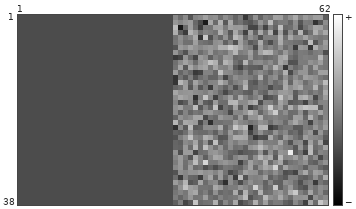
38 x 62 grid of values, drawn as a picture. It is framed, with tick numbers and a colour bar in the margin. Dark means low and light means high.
The table splits into one row of 2 panels. Panel 1,1: low, flat. Panel 1,2: middling, fine-grained, strong in contrast.
